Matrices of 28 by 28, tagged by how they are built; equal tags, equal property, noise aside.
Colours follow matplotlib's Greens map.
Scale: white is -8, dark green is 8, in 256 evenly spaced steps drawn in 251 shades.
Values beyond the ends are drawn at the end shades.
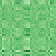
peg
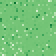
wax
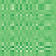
peg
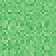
peg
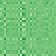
peg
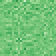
peg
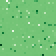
wax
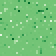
wax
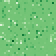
wax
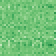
peg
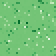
wax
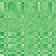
peg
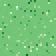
wax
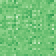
peg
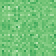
peg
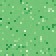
wax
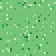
wax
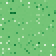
wax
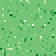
wax
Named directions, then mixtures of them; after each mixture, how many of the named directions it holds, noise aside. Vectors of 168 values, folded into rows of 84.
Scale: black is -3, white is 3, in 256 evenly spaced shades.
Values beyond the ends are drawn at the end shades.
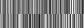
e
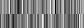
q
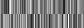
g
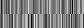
two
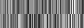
one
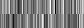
one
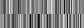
three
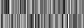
one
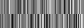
two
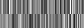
three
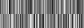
two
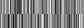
one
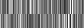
two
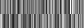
two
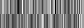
one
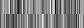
one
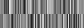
two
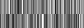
one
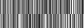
one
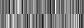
one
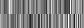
three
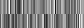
one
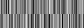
two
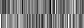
three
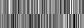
three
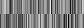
three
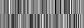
three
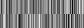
one
